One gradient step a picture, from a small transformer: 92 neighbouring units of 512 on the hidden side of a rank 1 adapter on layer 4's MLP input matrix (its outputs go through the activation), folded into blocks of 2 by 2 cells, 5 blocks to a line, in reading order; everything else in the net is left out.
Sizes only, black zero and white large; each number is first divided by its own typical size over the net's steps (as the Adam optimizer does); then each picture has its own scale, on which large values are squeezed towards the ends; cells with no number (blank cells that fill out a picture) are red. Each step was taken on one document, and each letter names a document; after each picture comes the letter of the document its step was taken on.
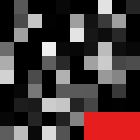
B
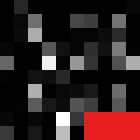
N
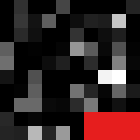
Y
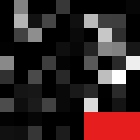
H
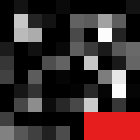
H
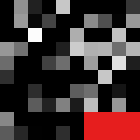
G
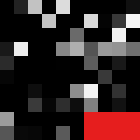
G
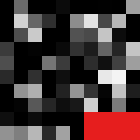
H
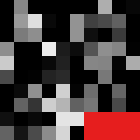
B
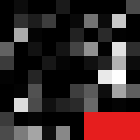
Y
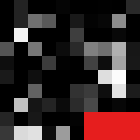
Y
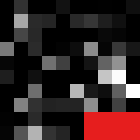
Y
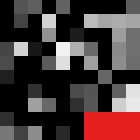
G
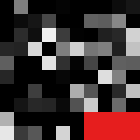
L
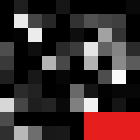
H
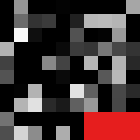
H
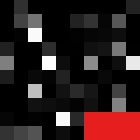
N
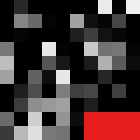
B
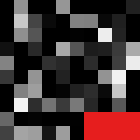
H
